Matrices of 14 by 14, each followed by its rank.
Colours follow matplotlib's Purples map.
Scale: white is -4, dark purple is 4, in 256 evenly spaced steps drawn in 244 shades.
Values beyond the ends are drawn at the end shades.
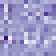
three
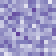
full rank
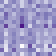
two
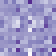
three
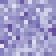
full rank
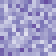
full rank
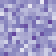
full rank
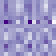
two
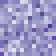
full rank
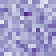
full rank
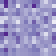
two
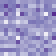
three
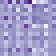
three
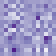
three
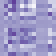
two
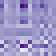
two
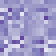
three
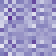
two
